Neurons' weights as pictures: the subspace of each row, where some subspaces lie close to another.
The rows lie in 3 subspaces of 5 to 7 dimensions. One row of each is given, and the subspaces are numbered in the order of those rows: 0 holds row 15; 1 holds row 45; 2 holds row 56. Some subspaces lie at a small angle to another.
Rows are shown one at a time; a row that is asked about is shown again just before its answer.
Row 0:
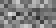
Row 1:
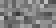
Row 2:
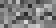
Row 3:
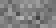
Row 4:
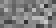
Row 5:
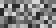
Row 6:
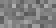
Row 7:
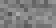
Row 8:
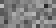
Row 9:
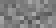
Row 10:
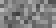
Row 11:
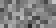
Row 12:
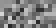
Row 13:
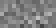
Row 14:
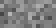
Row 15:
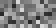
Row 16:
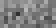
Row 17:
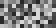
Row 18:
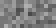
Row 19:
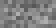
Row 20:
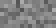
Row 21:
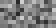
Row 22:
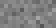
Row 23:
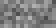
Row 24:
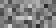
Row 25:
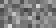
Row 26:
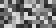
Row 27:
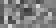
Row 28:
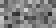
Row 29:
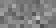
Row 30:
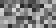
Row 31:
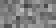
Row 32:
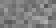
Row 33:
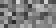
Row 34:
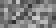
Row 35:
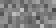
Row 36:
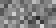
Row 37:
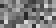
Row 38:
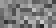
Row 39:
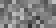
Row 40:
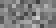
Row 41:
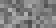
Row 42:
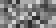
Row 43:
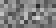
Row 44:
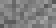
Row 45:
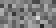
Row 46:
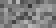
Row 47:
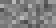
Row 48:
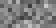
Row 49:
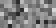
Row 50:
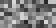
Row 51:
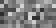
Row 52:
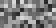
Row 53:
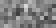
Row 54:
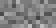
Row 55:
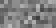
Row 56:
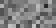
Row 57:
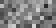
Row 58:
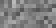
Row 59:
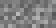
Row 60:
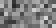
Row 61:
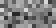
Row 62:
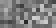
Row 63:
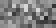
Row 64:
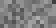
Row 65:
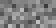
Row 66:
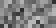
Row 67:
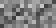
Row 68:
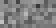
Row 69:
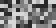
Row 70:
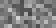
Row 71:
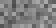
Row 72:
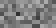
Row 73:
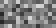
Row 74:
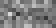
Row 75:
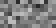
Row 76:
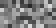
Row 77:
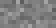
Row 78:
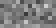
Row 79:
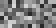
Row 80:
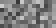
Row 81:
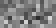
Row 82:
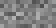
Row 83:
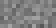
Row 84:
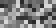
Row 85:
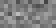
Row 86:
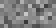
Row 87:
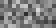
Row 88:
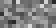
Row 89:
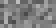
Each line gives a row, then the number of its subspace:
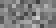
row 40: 0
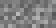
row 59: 0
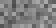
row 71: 1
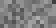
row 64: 1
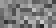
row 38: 1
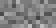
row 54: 0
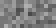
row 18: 2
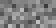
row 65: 0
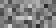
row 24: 0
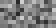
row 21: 1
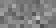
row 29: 0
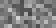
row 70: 2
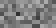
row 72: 0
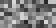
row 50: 1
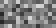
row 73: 2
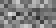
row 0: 1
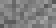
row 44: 1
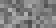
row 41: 2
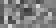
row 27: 2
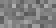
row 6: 0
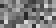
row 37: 2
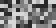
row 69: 2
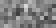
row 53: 2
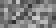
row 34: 0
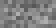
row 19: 0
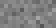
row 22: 1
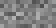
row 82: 1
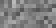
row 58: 1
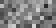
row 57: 2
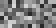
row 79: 0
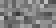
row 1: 2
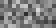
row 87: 2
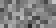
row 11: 1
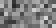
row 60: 1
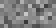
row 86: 0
